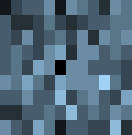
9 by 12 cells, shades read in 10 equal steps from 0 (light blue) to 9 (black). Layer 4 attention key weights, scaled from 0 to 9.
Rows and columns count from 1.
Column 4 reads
5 6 6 6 2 4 5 5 2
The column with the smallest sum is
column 11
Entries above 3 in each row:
9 12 8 8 8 5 8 10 9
